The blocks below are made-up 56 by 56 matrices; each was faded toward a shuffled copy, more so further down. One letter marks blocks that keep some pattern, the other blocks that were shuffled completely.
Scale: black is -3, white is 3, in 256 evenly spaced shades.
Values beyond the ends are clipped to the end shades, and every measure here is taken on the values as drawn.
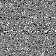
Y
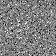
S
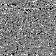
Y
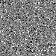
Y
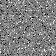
S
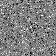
S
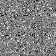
Y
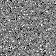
S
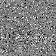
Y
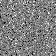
S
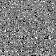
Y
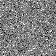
S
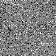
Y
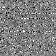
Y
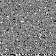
Y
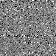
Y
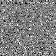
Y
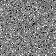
S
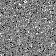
S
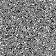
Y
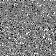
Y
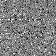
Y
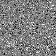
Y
